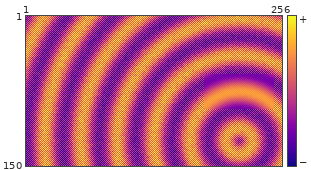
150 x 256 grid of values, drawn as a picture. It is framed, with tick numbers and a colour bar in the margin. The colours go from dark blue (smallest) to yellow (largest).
Slope: none. Odd patch: calmer, in the middle right. Rings: centred on the bottom right. Calmest part: middle right.
